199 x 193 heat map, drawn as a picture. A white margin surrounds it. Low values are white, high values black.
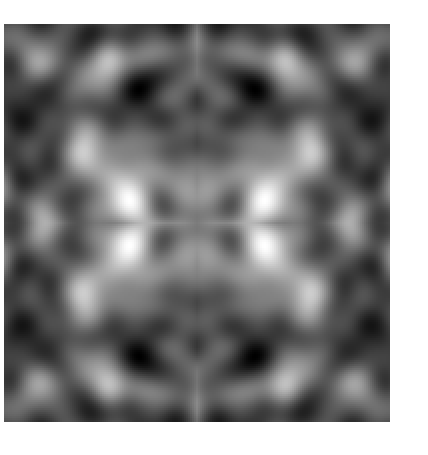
There are no lone odd cells. It mirrors both left to right and top to bottom. The texture varies smoothly and slowly. There is no overall slope. There is no seam.
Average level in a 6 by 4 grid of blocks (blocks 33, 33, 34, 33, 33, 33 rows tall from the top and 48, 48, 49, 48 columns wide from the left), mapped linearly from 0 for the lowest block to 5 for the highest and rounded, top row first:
4444
5555
4004
4004
5555
4444
